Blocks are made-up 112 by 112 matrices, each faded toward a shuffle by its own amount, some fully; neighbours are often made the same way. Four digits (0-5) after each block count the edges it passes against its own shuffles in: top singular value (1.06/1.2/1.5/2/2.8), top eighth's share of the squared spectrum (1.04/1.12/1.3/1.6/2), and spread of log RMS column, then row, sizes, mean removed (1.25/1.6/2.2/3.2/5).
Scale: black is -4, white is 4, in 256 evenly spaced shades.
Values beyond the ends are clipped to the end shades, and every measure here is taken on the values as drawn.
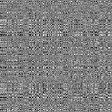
5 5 3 4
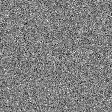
2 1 0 0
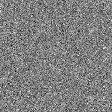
3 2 1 1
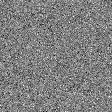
2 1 0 0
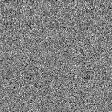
3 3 1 1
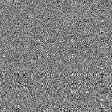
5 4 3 3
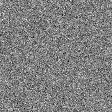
0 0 0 0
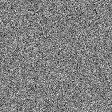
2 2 0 1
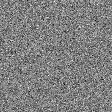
0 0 0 0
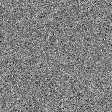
0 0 0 0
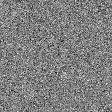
0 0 0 0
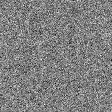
1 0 0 0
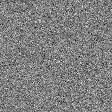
1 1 0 0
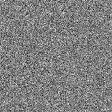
3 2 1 0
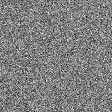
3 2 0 0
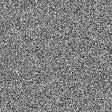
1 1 0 0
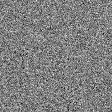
2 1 0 0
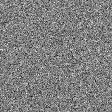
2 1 0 0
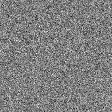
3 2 0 1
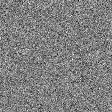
1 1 0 0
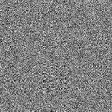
4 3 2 2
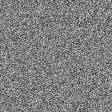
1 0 0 0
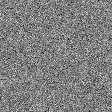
0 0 0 0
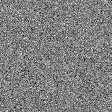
0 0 0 0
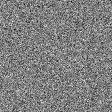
0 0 0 0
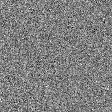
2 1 0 0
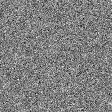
2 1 0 0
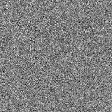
3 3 1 1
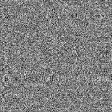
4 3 2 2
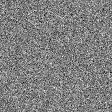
1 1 0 0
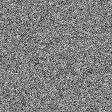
1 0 0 0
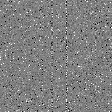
4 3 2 0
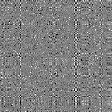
5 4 3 3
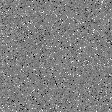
2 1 0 0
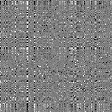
5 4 3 3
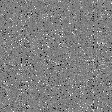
2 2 2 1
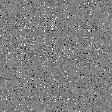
2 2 2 2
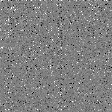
2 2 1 2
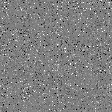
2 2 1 1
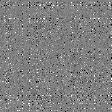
2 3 3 3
